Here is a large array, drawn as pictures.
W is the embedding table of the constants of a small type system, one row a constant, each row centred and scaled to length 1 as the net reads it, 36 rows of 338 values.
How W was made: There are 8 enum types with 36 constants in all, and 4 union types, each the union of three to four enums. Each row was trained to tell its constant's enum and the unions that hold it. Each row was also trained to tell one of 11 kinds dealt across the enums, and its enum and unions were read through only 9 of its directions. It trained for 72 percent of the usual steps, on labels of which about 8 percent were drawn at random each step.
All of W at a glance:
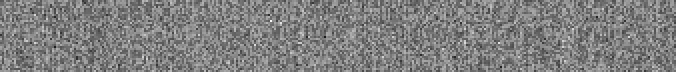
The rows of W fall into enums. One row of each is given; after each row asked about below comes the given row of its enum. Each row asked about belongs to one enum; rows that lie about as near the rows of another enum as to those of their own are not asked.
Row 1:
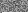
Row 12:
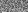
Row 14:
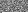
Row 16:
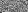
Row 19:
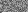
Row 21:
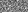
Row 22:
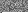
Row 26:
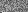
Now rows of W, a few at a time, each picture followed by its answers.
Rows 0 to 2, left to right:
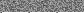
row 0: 1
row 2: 1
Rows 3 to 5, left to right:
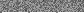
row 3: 19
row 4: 12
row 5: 12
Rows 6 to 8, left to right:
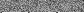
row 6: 22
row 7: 12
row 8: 26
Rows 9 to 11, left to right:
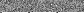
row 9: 26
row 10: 19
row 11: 22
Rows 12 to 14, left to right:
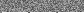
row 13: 26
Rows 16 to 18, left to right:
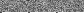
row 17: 14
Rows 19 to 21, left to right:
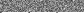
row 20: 1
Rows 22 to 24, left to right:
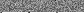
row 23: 19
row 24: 16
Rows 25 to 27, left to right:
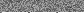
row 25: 12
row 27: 1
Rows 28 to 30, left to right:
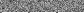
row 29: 16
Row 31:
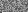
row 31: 16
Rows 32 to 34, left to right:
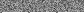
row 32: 22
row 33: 21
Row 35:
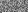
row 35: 16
